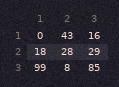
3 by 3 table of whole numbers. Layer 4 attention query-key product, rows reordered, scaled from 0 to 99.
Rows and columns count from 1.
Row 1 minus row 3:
-99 35 -69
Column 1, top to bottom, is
0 18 99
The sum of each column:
117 79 130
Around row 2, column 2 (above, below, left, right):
43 8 18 29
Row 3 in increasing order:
8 85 99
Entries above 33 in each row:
1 0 2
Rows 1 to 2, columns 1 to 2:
0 43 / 18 28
